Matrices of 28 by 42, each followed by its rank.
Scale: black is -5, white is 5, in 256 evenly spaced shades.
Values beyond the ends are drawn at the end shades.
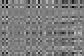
two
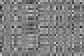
three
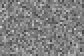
full rank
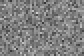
full rank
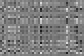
two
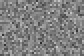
full rank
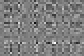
three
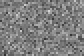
full rank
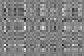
two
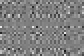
three
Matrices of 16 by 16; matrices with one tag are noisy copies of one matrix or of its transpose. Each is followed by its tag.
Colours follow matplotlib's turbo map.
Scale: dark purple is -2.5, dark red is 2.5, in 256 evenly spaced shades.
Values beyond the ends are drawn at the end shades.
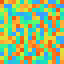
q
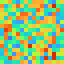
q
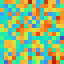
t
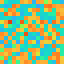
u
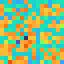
t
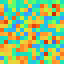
t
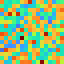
u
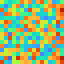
u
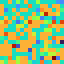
t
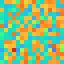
t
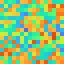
u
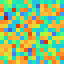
t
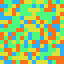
u
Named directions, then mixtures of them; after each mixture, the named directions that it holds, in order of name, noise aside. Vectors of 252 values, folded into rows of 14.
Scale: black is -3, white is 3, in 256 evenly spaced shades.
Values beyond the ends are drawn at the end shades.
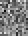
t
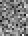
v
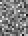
v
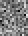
t, v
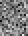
v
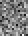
v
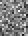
v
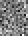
t, v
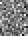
v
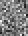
t, v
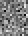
t, v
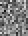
t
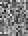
t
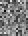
t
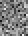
v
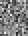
t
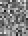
t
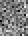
t, v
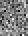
t, v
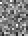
t, v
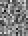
t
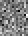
t, v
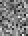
v
